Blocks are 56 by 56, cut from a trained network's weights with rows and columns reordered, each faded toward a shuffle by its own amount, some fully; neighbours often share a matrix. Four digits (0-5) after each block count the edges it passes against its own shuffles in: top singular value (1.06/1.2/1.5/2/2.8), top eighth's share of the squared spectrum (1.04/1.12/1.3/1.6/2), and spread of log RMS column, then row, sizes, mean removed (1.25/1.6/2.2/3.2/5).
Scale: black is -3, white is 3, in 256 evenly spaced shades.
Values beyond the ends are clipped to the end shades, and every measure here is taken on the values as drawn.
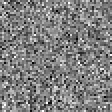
1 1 0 0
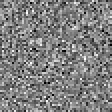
2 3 1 1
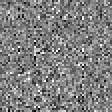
3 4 2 1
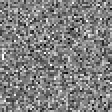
1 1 0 0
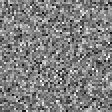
0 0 0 0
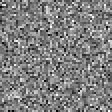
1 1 0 0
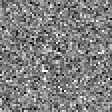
0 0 0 0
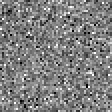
0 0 0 0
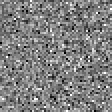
1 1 0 0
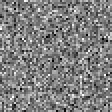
1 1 0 0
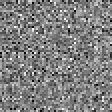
2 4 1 2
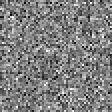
2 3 0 1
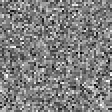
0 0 0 0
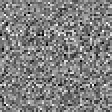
3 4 1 2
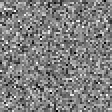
0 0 0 0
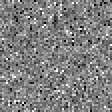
0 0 0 0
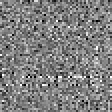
3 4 1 2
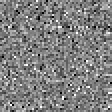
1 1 0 0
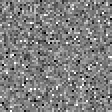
0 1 0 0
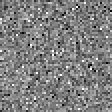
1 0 0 0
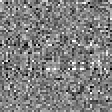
3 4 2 2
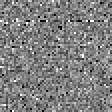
2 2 0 1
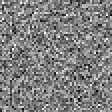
3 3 1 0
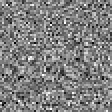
3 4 0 2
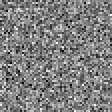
0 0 0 0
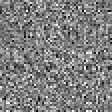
3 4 2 2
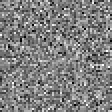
1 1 0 0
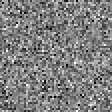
0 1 0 0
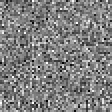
2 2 1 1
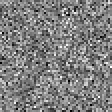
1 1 0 0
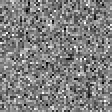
1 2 0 0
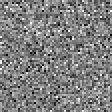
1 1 0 0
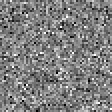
0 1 0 0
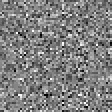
3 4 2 2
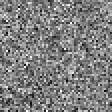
2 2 0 0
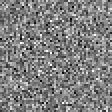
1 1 0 0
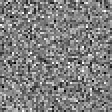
2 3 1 1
